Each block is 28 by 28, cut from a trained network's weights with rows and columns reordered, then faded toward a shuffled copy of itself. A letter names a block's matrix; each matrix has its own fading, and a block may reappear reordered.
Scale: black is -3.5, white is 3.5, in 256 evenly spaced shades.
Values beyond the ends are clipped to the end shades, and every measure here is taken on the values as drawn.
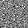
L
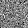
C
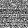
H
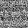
H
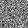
L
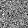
C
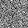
L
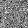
L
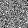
C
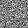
C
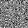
L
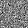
C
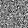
C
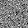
L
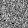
C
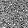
L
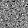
L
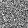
C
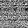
H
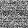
H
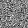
C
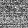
H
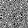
L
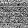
H
